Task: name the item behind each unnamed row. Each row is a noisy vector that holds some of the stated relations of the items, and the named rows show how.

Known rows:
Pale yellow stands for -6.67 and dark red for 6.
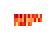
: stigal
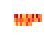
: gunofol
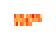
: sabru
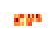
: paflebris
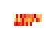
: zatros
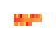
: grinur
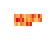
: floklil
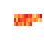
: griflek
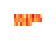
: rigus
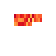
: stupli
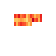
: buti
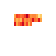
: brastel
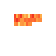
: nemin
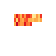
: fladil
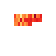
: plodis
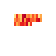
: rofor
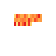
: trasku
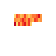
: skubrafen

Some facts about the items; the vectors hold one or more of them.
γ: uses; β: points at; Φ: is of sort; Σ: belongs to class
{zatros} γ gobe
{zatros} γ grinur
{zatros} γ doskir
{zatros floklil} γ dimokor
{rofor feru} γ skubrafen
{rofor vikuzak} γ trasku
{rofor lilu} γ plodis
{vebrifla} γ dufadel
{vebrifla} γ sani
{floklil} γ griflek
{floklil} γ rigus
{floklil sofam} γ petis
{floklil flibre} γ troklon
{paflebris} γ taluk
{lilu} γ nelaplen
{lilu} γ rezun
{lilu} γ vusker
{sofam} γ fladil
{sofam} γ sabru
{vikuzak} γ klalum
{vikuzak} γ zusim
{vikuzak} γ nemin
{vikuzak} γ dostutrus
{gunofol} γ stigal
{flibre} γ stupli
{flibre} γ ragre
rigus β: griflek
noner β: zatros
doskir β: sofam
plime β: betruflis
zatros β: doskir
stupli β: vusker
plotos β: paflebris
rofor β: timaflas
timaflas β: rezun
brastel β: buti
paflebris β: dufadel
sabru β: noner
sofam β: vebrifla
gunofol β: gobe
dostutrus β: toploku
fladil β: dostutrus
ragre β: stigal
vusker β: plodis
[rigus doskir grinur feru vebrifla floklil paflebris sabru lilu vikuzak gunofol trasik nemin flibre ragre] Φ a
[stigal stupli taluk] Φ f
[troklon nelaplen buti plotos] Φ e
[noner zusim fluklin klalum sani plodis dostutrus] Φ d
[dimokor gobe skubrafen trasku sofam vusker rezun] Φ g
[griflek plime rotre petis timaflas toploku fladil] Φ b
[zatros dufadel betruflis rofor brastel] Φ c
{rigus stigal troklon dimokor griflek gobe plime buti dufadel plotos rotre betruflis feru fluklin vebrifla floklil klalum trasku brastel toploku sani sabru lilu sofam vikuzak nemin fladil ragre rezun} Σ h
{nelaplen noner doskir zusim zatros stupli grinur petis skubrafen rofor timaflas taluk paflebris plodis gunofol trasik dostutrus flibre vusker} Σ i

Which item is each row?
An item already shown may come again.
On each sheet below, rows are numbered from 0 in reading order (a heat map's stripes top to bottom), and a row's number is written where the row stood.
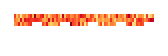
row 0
plodis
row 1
sani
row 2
dufadel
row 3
sabru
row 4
dostutrus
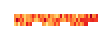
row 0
floklil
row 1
vikuzak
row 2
plodis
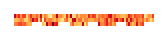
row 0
nelaplen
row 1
sofam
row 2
vebrifla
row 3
betruflis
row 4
toploku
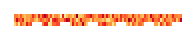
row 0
floklil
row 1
dostutrus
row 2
doskir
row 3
plotos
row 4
flibre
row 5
ragre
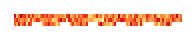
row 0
taluk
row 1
troklon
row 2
petis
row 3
noner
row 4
rezun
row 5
lilu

